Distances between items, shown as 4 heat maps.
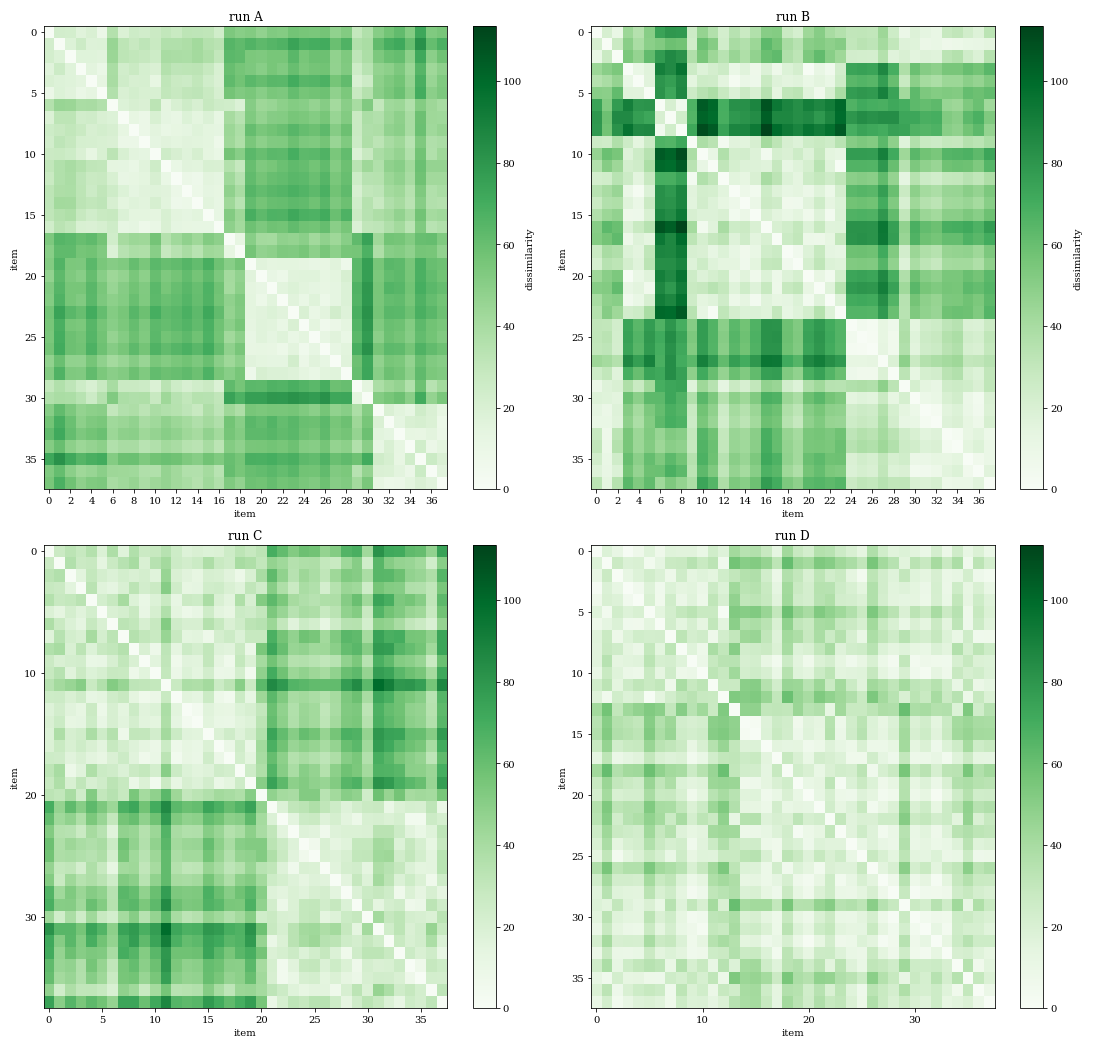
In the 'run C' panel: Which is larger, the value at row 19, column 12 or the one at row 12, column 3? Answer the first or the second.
the second
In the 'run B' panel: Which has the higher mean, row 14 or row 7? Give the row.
7
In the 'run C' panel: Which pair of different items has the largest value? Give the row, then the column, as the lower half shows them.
31, 11
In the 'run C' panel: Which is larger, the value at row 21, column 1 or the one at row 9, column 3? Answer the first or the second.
the first
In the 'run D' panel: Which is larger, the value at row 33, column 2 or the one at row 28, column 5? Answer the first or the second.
the second
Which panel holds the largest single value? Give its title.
run B
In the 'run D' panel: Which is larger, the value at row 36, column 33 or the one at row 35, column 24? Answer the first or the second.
the second
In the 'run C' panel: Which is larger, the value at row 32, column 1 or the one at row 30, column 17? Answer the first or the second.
the first
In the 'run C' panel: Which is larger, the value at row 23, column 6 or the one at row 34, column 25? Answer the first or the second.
the second
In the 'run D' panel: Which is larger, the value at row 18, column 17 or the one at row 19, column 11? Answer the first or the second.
the second
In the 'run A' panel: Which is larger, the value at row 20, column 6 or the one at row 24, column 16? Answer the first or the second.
the second
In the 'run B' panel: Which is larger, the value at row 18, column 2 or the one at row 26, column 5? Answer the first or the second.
the second
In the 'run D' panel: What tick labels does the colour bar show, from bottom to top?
0, 20, 40, 60, 80, 100
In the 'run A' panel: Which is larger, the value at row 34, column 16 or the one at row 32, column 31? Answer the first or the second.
the first
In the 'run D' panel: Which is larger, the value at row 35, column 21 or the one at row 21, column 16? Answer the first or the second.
the first
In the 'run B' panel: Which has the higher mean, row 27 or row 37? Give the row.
27
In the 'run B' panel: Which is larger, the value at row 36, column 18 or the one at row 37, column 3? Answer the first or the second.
the second
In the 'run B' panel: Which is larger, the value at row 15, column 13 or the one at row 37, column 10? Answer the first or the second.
the second
